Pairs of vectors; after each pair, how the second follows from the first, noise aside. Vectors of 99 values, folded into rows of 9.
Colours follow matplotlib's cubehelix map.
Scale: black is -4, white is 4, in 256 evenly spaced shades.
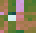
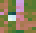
copied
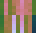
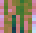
negated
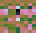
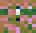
negated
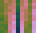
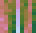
negated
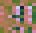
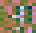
negated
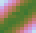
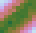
copied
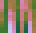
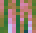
copied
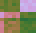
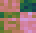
negated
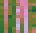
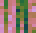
negated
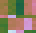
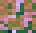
sign-scrambled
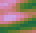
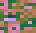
sign-scrambled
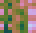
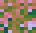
sign-scrambled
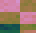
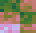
negated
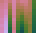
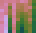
copied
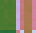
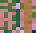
sign-scrambled
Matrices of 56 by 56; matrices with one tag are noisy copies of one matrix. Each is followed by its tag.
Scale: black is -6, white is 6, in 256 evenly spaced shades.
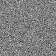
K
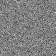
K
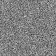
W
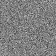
W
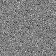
K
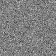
K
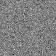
K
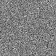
W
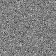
K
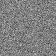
K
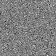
W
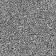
W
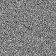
K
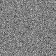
K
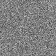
W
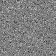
K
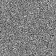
W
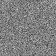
W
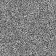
W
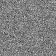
K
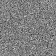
W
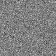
K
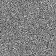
W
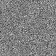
W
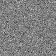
K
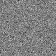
K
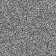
W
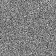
W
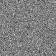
K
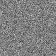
K
